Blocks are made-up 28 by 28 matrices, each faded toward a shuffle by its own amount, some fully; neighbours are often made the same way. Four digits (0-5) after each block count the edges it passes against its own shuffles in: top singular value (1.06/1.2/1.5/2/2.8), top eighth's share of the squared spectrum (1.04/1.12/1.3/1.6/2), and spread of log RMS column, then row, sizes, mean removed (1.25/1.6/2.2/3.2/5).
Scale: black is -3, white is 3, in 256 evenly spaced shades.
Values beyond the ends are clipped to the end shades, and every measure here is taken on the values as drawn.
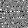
2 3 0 2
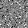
0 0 0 0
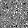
2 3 1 1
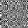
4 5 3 2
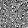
2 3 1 0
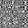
3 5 2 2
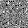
2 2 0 1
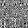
3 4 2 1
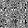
3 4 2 1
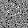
2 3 1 0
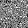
2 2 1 0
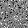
0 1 0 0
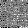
3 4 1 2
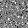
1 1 1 0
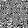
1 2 0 2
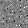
2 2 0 0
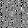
3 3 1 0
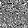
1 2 0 2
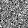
0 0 0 0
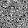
1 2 0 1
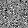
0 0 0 0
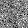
1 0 0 0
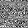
1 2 0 3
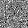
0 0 0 0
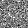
0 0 0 0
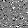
3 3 0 1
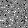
2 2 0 0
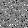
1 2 0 1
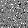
2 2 0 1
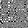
3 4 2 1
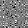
3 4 2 2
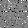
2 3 0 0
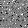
1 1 0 0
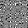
3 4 1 1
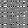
4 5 2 3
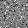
2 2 0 0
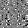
3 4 1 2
